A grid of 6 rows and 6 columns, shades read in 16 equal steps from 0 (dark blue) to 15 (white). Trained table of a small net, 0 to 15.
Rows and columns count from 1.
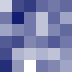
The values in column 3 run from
2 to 15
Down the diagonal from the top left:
12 0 6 6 11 9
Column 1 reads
12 6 9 4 3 1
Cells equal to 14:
0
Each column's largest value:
12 10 15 11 11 9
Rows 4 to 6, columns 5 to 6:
4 6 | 11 8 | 7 9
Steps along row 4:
down up down down up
